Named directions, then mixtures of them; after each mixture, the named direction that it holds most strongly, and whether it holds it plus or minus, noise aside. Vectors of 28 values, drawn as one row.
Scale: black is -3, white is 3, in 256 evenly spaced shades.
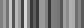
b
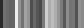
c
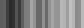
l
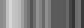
l, minus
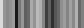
c, minus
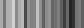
l, minus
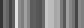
c, plus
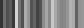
c, plus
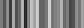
b, minus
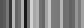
b, minus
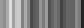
l, minus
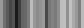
l, plus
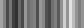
l, plus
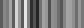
b, plus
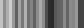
c, minus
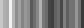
l, minus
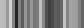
c, minus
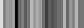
c, minus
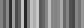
b, minus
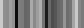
c, minus
